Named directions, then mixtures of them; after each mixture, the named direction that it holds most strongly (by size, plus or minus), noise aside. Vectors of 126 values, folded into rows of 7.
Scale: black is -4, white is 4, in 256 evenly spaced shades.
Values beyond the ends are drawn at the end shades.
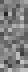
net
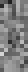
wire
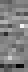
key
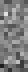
net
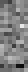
key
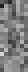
wire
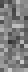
wire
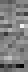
key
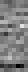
key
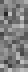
net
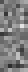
net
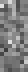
wire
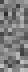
net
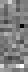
key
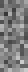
net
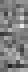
net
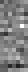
key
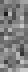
net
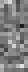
wire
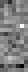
key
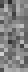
wire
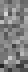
net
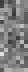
wire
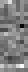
key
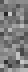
net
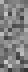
net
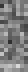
wire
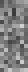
net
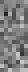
net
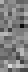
net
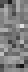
wire
